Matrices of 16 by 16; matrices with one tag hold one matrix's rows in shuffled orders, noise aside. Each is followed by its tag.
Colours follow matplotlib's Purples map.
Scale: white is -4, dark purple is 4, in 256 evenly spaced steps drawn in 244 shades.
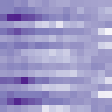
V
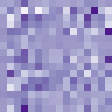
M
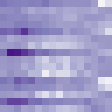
V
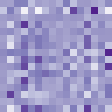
M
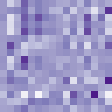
M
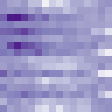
V
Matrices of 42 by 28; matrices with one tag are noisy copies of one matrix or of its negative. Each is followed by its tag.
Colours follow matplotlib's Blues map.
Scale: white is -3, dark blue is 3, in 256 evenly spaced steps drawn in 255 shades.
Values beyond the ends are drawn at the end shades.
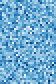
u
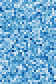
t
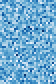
u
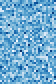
t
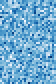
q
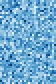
q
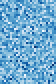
u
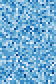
u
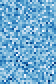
u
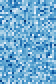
q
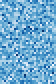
u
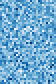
u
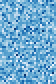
u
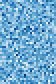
u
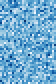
q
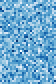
t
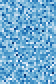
u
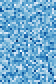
t
